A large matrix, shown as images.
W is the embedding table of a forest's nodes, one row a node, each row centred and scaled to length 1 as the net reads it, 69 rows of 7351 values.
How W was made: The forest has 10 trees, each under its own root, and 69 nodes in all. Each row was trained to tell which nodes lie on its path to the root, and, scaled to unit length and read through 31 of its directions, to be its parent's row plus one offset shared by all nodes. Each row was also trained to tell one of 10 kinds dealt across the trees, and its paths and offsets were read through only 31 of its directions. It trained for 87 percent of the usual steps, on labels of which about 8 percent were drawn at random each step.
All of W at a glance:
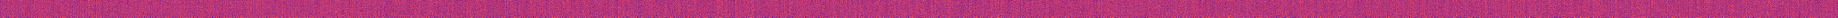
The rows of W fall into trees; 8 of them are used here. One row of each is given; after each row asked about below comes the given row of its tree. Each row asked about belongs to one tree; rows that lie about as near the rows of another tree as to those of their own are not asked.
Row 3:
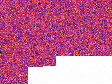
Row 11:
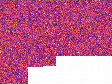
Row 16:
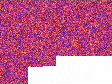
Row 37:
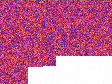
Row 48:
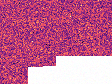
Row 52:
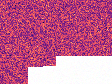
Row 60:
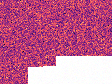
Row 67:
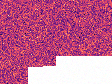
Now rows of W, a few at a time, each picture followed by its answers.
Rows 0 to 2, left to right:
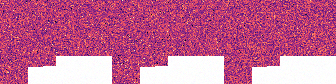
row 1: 37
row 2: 37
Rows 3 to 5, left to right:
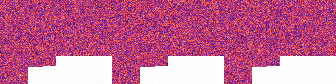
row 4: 60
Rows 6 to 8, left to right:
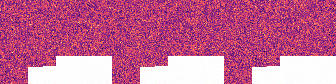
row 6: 52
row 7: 67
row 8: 60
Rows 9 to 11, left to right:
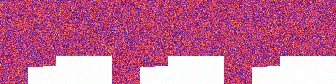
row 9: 16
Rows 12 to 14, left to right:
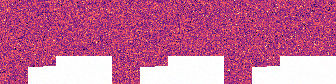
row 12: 48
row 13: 67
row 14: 37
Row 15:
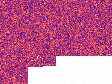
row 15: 11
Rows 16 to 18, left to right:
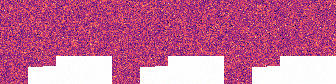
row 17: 48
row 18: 11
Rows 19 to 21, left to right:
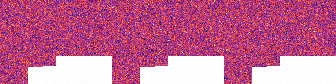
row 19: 37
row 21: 48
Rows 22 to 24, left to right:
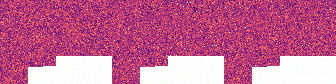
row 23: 3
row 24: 3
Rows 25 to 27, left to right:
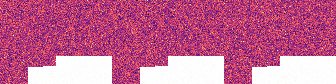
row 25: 16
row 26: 16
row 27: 37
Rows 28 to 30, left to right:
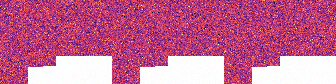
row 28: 60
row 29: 37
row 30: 11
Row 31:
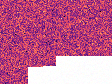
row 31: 37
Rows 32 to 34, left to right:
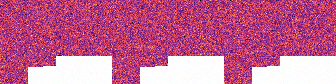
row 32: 11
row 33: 3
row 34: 67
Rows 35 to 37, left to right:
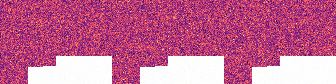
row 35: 48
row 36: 3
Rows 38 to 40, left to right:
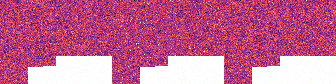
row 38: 67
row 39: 3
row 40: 3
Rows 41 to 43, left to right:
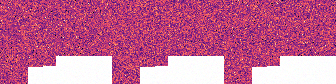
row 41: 3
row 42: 48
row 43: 37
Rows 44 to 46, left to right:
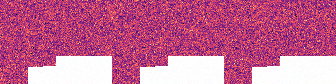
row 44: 3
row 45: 16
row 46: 48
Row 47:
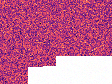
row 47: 37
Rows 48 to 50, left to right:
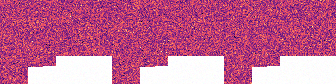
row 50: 52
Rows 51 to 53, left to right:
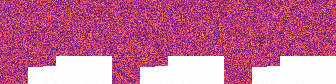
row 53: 11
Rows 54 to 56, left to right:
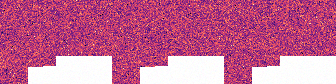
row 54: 11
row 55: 37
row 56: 3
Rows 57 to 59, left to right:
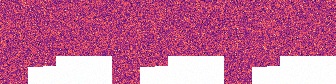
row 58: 67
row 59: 11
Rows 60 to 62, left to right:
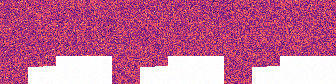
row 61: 52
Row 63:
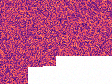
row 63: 52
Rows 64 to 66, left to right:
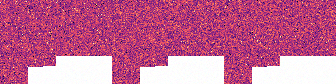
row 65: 11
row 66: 3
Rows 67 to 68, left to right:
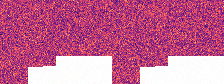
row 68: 60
